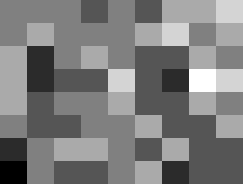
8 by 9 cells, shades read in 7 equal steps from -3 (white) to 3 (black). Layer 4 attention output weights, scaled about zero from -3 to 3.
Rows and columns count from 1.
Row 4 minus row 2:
-1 3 1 1 -2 2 4 -3 -1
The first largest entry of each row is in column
4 1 2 2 2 2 1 1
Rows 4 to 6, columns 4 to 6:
1 -2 1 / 0 -1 1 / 0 0 -1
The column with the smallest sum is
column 9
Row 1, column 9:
-2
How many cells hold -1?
18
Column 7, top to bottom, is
-1 -2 1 2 1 1 -1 2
